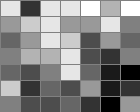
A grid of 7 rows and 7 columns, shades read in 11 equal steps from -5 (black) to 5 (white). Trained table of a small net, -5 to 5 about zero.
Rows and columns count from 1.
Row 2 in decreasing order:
4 4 3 1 1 1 0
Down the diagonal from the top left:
4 3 4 4 -1 -4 1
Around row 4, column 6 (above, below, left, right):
1 -4 -2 0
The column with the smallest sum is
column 6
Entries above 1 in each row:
6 3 2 3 1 1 0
